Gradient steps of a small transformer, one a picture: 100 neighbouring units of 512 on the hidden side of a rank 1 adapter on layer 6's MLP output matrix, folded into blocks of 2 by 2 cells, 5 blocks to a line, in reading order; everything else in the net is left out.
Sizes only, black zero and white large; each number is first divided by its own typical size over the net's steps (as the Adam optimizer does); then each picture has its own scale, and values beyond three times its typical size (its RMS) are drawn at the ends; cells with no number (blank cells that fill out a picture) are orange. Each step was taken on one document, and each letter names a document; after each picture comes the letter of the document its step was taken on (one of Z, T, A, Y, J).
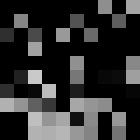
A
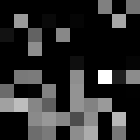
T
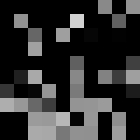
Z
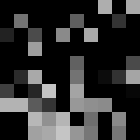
A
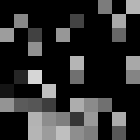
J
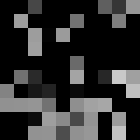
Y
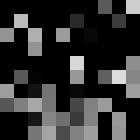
A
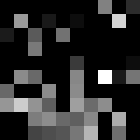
T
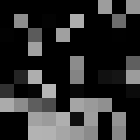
Z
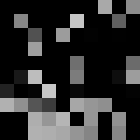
Z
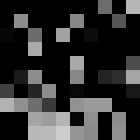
A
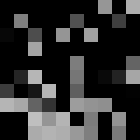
A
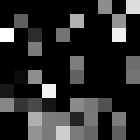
J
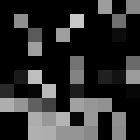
Z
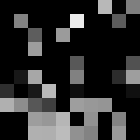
Z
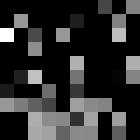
J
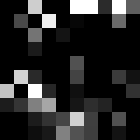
Y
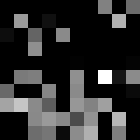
T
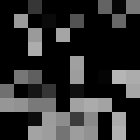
Y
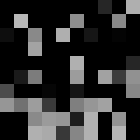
A
